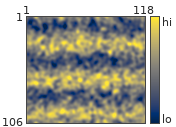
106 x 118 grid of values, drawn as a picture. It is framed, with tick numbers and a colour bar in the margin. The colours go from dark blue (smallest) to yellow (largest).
There is no seam. Horizontal stripes repeat 3 times down the table. No lone cell stands out from its neighbours.
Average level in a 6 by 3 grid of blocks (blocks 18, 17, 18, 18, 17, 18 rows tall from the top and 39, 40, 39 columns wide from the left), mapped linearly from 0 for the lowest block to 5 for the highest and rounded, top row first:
010 | 454 | 001 | 554 | 011 | 444
